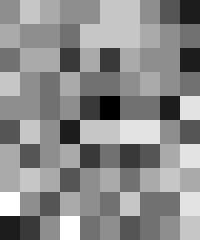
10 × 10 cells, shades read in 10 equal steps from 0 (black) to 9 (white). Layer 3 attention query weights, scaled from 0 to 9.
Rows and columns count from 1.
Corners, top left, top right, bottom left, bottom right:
5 1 1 7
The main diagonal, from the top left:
5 5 6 6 2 7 2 6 4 7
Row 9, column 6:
4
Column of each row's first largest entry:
2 5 2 1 10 7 10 2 1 4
